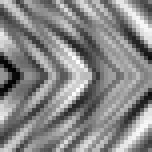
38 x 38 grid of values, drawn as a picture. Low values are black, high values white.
Mirror symmetry: top to bottom. Ninth with the lowest average: middle left. Slope: none.
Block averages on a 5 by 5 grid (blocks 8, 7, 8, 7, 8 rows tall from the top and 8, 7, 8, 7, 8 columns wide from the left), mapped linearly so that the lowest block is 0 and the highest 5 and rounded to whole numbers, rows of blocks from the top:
3 2 3 3 4 | 3 3 2 3 2 | 0 2 5 2 4 | 3 3 2 3 2 | 3 2 3 3 4
